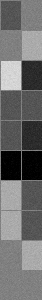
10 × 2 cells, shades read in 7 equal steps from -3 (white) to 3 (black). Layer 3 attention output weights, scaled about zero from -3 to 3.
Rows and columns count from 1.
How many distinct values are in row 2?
2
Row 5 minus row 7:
2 1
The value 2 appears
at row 3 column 2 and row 5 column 2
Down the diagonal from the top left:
1 -1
